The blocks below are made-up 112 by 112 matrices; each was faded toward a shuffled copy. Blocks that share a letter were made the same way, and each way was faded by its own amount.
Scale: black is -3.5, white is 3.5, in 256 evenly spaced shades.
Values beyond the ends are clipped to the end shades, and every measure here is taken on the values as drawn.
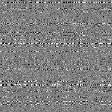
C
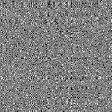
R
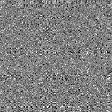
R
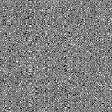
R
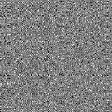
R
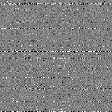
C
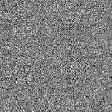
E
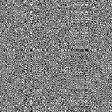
R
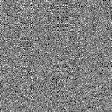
E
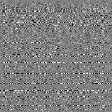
C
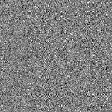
E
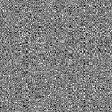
R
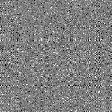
R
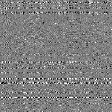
C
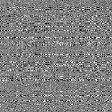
C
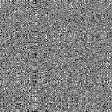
R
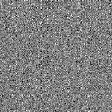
E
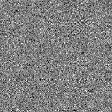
E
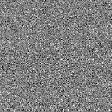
E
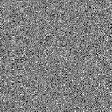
E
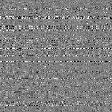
C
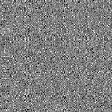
R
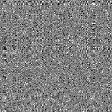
R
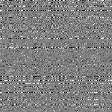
C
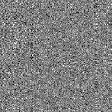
E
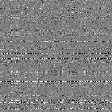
C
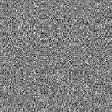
R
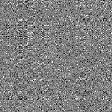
R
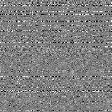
C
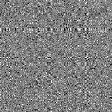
R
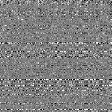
C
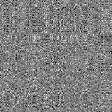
R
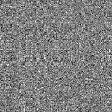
E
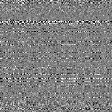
C
